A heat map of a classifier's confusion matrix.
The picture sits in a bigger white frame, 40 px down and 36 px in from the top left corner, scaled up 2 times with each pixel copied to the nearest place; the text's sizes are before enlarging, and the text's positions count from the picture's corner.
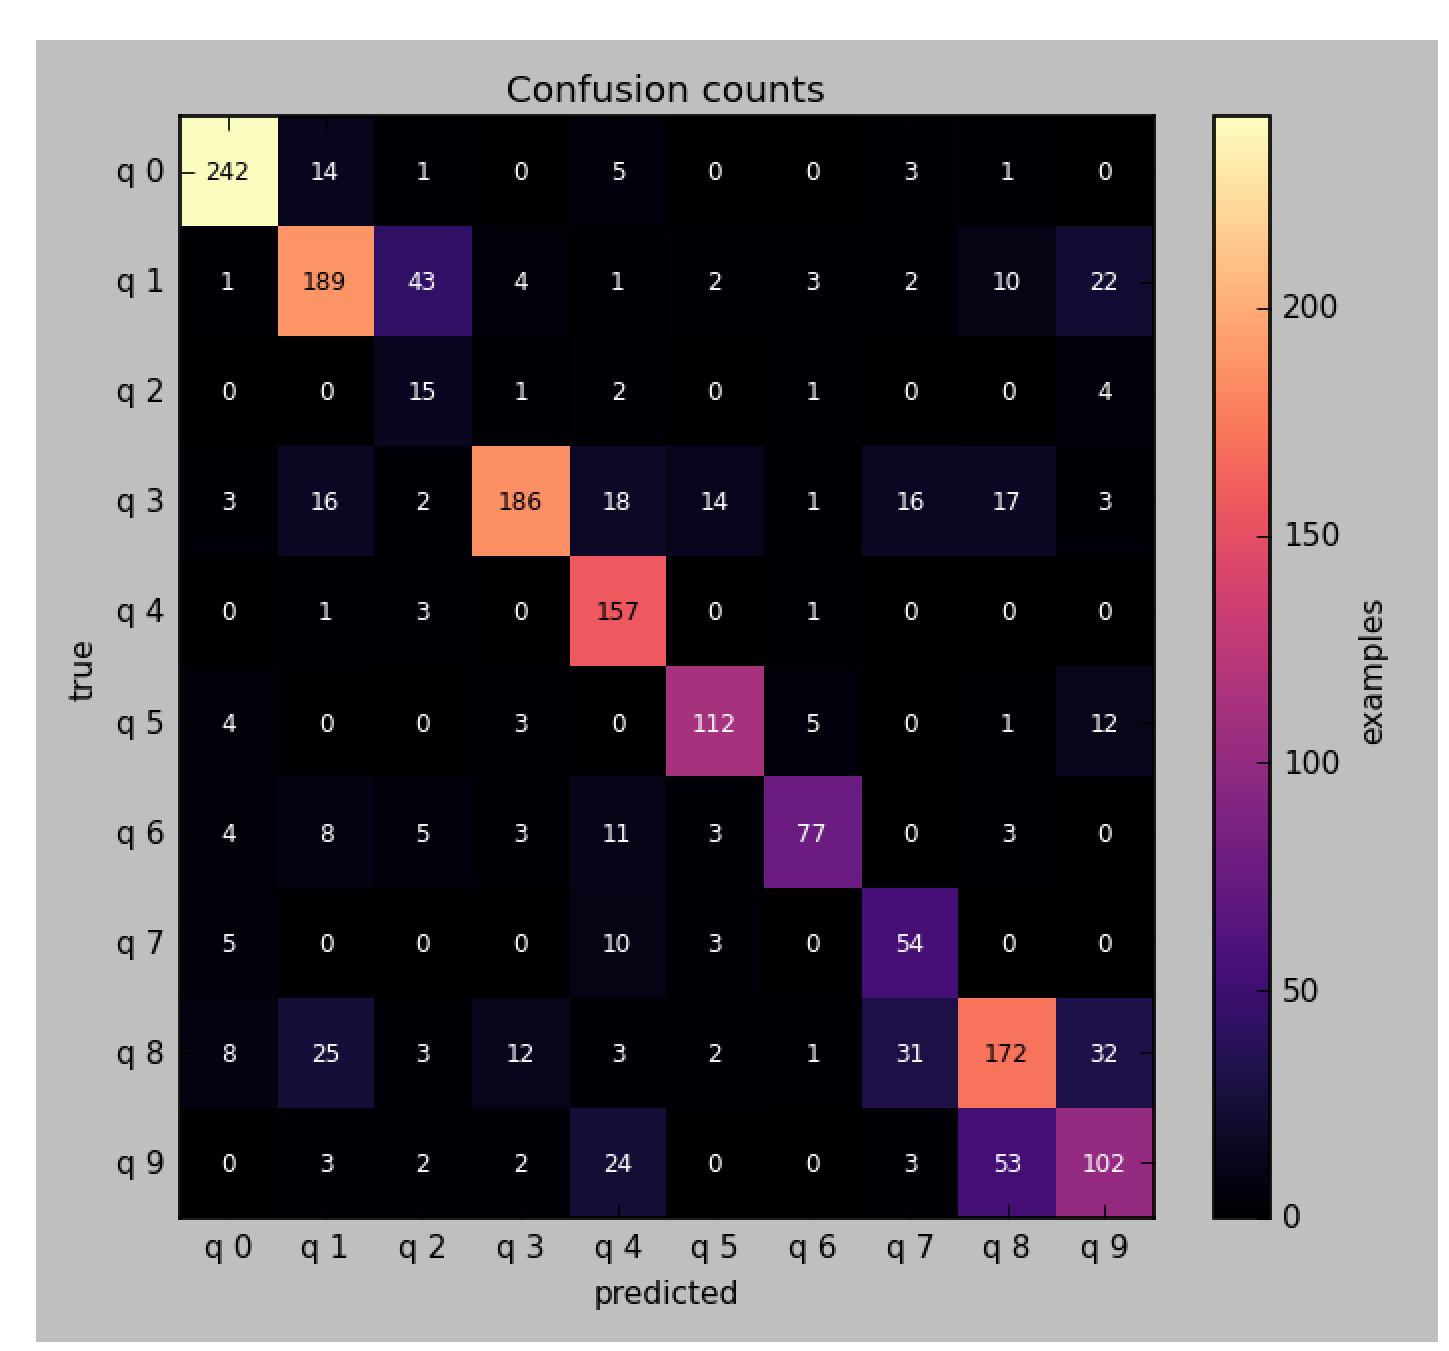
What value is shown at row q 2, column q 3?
1
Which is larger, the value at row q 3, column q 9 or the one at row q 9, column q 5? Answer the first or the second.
the first
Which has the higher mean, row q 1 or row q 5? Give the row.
q 1
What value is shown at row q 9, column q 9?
102
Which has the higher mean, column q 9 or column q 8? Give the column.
q 8
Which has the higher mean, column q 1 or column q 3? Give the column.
q 1
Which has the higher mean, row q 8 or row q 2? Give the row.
q 8
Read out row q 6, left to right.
4 8 5 3 11 3 77 0 3 0
